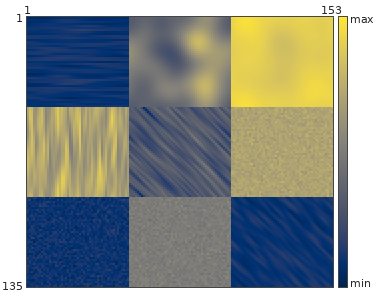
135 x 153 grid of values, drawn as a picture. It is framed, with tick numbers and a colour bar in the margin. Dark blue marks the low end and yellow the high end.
The table splits into 3 rows of 3 panels. Panel 1,1: very low, streaked across, faint in contrast. Panel 1,2: middling, smooth, strong in contrast. Panel 1,3: very high, smooth, faint in contrast. Panel 2,1: high, streaked downward. Panel 2,2: low, slanting down to the right. Panel 2,3: high, fine-grained, faint in contrast. Panel 3,1: very low, fine-grained, faint in contrast. Panel 3,2: middling, fine-grained, faint in contrast. Panel 3,3: very low, slanting down to the right, faint in contrast.
